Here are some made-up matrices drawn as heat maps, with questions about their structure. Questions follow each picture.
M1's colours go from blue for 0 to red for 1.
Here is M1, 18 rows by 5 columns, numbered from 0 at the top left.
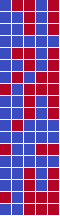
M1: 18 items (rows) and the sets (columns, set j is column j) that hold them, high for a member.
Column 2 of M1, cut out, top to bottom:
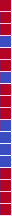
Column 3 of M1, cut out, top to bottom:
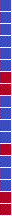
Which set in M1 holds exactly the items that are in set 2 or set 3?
4
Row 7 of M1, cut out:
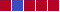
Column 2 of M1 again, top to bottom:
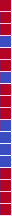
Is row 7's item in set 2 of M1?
yes
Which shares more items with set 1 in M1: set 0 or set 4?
set 4
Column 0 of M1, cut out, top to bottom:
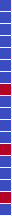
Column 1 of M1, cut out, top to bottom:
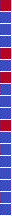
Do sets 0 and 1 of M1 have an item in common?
no
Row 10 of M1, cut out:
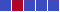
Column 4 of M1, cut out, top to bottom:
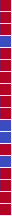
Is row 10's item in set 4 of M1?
no
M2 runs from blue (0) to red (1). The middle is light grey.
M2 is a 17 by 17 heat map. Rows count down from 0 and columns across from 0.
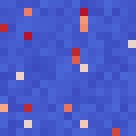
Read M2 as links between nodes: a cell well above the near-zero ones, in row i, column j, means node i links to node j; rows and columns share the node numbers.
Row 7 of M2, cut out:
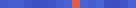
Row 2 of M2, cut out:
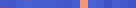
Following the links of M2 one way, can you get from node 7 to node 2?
yes
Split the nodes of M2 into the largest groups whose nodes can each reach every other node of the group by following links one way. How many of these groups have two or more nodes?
0
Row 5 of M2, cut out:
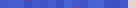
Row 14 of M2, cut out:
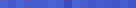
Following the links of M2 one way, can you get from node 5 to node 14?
yes
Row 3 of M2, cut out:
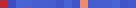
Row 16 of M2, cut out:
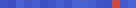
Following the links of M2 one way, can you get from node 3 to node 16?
no
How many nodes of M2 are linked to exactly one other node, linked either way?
5
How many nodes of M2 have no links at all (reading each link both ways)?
2
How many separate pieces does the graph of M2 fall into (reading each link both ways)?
4
